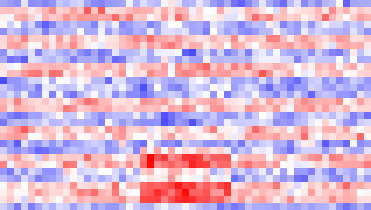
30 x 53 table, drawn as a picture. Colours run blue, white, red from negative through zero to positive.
Ninth with the highest average: bottom middle. Grain: streaks across. Stripes: horizontal, repeating 7 times. Odd patch: higher, in the bottom middle.
